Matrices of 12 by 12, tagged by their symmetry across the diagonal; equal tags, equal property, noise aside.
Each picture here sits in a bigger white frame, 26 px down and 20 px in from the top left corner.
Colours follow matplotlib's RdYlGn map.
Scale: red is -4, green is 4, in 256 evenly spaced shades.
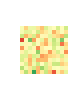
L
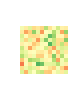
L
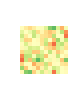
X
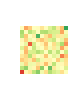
X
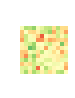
X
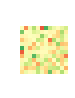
X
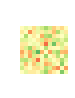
X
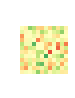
X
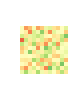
L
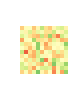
L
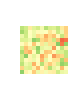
L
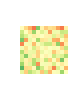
X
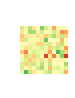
L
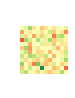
L
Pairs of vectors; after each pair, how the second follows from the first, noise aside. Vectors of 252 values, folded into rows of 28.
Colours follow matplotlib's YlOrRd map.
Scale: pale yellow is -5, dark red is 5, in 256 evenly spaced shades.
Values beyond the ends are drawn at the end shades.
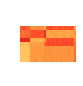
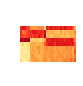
scaled up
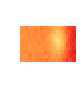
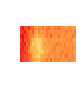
reversed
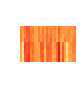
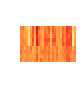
reversed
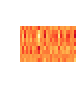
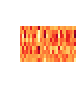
scaled up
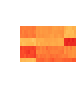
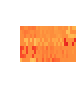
partly zeroed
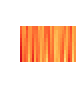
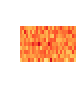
shuffled
